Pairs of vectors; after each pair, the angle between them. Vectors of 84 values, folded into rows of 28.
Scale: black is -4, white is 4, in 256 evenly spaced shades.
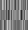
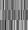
orthogonal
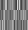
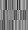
nearly opposite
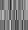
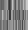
partly aligned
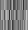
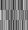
orthogonal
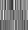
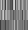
nearly parallel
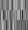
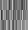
nearly opposite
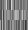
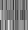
partly opposed
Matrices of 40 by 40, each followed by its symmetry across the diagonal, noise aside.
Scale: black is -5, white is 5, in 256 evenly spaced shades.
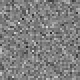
antisymmetric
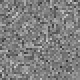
symmetric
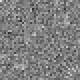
symmetric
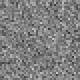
antisymmetric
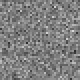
neither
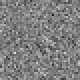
antisymmetric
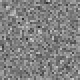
symmetric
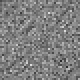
symmetric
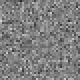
antisymmetric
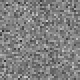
neither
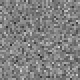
neither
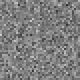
neither
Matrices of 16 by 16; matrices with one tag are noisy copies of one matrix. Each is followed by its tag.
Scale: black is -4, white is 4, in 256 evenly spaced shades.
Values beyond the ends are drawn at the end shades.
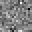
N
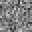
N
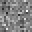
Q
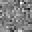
N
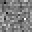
Q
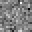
N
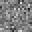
N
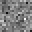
Q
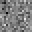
Q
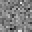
N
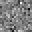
N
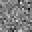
N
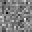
Q
